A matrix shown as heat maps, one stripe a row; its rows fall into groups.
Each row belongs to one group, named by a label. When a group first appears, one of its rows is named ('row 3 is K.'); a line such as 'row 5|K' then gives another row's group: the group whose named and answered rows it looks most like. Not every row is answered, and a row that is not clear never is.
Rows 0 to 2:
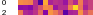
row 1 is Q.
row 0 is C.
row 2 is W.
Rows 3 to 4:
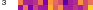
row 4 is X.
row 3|W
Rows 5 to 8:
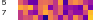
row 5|Q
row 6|C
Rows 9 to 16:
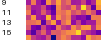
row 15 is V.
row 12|X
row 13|C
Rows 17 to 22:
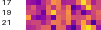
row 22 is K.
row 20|W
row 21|Q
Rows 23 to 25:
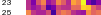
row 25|W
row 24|K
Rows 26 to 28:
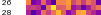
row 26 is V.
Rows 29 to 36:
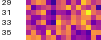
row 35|X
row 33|V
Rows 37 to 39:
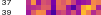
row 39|K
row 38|K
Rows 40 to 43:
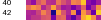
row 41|C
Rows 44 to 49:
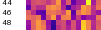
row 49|K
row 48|K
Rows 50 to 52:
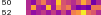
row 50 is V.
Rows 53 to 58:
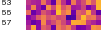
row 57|V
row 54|X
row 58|X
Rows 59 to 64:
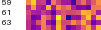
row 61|K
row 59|C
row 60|X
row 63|V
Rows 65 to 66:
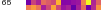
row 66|C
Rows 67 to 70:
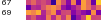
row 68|Q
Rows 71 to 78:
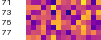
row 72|C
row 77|K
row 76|V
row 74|Q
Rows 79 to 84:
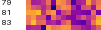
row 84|X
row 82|C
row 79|W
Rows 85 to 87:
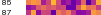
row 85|C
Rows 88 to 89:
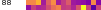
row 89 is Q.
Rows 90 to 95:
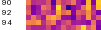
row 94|C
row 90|W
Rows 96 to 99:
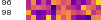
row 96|X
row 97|K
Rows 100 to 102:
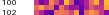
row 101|C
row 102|Q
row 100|W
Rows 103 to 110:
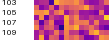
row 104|V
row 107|V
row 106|X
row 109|Q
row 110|X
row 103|X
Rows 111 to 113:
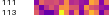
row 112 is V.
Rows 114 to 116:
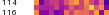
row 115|K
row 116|W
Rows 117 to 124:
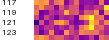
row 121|Q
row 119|W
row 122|K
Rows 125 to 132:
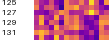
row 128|X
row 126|V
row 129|X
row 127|Q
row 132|X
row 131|C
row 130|X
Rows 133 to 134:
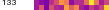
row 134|X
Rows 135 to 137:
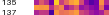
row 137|X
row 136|C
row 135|X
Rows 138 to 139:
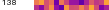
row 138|C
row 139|V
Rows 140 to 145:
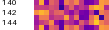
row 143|Q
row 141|K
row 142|C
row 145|X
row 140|X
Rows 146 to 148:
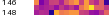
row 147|K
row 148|X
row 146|V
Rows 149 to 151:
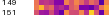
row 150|C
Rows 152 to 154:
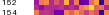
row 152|Q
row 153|K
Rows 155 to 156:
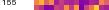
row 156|Q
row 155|C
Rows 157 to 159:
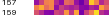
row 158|C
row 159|Q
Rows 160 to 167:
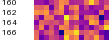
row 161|C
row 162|C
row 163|V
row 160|Q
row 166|V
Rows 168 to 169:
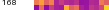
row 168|C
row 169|X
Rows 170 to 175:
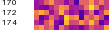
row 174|V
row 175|C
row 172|C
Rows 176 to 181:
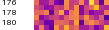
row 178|C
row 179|V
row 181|X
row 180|Q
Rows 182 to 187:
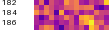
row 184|C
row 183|V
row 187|K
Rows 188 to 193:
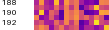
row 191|V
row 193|C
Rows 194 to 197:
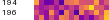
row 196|W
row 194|W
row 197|X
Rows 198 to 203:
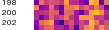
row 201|V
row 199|V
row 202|K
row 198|Q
